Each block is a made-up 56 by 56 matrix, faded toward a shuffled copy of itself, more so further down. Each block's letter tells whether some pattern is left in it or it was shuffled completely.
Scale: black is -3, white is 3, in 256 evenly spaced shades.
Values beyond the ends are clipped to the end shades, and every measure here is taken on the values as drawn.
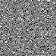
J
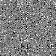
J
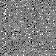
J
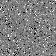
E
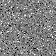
E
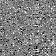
J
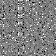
J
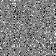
J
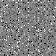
J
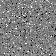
E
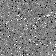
E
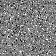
E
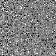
J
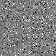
J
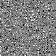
J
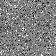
E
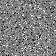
E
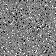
E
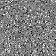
J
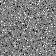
E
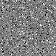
J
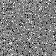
J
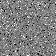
E
